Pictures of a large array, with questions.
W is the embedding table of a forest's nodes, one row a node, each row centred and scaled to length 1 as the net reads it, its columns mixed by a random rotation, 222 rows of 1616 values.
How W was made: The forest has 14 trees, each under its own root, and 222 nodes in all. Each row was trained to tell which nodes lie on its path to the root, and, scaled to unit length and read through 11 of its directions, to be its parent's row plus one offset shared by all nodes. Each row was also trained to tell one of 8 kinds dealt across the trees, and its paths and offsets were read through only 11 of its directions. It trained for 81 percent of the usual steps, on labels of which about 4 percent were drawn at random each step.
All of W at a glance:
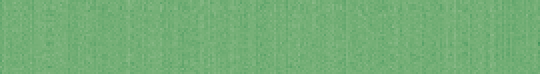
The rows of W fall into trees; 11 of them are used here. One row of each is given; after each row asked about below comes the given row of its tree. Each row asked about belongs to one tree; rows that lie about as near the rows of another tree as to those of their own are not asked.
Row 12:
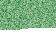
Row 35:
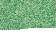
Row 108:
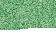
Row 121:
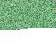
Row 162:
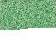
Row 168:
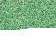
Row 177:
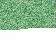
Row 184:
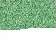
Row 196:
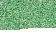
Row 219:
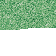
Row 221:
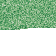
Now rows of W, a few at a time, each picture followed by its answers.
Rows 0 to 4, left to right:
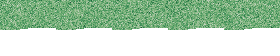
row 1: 184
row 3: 196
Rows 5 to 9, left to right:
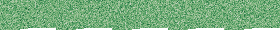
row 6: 184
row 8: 221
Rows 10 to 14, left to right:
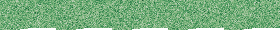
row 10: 121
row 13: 219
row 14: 184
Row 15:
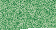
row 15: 219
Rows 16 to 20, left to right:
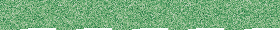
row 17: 221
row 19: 121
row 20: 177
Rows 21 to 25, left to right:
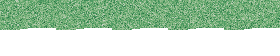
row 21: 121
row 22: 219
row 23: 35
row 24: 35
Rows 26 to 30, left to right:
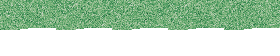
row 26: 219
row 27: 219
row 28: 121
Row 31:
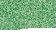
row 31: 196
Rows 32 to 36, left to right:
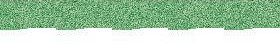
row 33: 196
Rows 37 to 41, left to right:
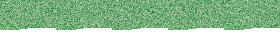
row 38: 121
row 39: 196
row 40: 12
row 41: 168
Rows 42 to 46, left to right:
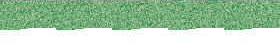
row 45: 177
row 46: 221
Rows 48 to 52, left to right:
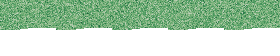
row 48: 177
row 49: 221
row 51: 184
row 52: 219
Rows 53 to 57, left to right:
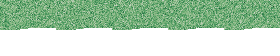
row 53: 108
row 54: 121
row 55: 221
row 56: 221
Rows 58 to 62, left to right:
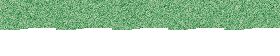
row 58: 219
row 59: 221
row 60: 196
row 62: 196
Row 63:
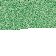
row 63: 121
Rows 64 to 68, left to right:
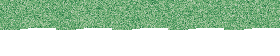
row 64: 35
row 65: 221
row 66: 12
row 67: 177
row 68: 219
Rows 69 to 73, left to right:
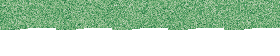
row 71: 221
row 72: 221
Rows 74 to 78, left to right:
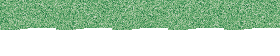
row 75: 221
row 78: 221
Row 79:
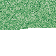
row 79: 168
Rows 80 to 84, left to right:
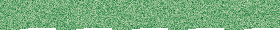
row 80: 184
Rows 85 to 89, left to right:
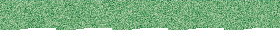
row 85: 177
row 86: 219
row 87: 35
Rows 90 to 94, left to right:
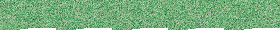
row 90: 219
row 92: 35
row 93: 221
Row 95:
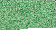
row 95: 121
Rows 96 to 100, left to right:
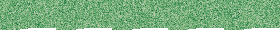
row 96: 184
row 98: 35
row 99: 12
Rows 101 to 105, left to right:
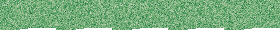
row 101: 221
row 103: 35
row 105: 108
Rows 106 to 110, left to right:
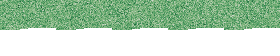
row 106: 196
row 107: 219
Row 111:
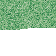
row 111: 121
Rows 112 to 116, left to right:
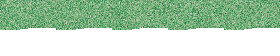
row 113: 184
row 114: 221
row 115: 177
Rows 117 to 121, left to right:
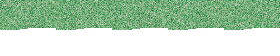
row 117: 221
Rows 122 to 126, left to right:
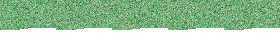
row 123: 196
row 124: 196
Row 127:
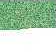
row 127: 35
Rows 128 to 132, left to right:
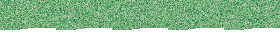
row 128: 35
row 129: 35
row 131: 35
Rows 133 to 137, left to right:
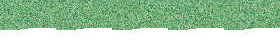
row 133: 35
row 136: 219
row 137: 35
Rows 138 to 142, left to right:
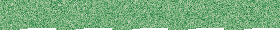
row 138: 168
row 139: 221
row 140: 196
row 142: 219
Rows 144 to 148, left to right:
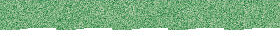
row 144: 221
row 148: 108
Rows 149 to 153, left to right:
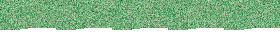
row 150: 196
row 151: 35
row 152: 108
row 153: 121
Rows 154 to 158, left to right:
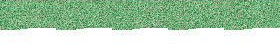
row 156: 35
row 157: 35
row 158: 196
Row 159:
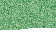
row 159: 35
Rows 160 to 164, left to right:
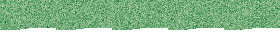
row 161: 196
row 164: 184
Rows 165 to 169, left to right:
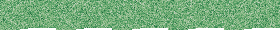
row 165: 35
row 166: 177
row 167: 35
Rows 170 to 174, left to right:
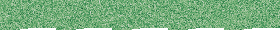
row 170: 121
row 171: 219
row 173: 219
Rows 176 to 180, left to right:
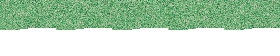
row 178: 121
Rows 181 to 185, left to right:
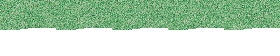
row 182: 35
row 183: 108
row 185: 196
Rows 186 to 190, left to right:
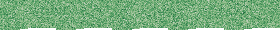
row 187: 221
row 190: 219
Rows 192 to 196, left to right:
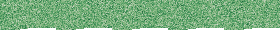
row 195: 219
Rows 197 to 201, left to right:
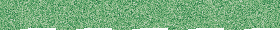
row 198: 12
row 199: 196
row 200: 219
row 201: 121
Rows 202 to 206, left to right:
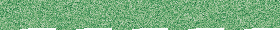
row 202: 196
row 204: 221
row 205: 168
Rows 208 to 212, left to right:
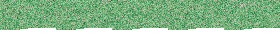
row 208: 219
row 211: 219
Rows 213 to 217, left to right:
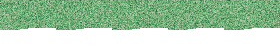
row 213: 12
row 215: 184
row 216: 184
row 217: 168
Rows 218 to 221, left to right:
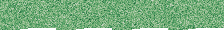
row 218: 177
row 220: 108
